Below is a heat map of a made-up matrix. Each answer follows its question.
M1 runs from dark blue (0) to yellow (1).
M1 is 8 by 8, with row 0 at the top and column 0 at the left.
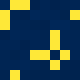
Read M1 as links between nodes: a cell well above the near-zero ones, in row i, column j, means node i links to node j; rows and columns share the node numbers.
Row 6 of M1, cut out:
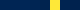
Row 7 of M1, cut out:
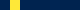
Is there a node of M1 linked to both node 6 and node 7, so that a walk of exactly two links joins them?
no
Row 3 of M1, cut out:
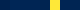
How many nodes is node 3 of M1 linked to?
1
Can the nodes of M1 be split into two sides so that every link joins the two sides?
yes
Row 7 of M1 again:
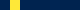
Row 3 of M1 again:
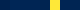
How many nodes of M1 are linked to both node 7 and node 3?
0
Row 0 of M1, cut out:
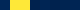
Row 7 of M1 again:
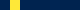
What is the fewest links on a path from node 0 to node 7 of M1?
2
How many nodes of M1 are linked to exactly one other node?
5
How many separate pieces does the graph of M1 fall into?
2
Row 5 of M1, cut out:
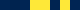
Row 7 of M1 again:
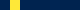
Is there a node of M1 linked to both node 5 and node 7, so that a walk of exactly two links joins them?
no
